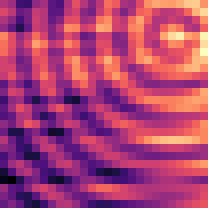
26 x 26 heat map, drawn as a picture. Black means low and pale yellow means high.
Concentric rings centre on the top right. The ninth with the highest average is the top right. The field climbs toward the top right. Neither half mirrors the other. The values follow a bell shape. The bottom left is the ninth with the lowest average. No single row or column stands out from its neighbours.
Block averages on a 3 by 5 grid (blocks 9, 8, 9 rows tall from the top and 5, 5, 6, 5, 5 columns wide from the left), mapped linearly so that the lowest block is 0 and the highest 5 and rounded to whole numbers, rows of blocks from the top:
2 3 3 4 5 / 1 1 2 3 4 / 0 1 1 2 3
